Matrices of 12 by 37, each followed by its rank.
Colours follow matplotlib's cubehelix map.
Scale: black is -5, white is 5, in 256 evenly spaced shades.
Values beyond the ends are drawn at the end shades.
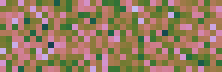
full rank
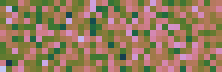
full rank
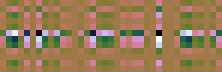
one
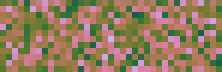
full rank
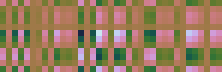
one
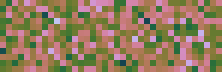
full rank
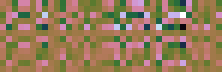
two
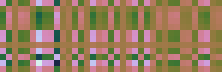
one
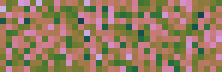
full rank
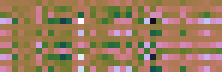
two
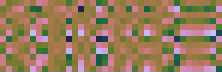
two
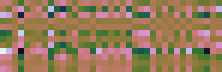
two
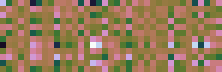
two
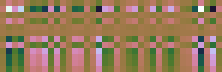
one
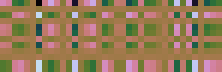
one
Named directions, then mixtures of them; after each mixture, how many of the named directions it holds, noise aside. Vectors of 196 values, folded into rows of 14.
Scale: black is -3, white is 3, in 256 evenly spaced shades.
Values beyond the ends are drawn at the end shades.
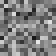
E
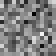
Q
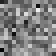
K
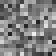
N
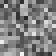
two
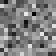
three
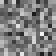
two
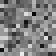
three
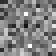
two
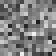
one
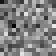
two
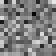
two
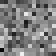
three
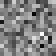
one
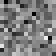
three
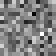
one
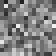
three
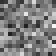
two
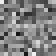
three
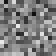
three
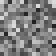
three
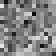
two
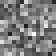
one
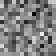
one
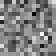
one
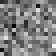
one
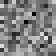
two
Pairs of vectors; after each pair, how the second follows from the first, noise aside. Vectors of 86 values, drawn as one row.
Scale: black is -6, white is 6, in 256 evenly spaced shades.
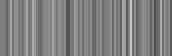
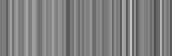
copied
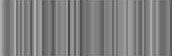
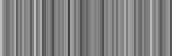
copied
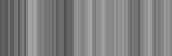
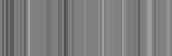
partly zeroed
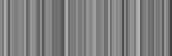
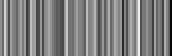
scaled up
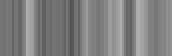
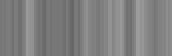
shrunk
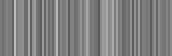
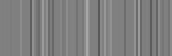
partly zeroed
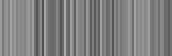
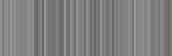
shrunk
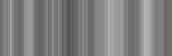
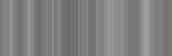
shrunk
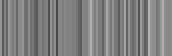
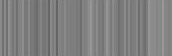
shrunk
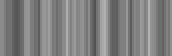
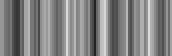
scaled up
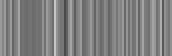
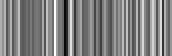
scaled up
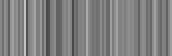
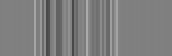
partly zeroed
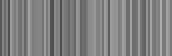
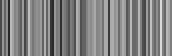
scaled up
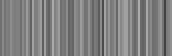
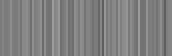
shrunk
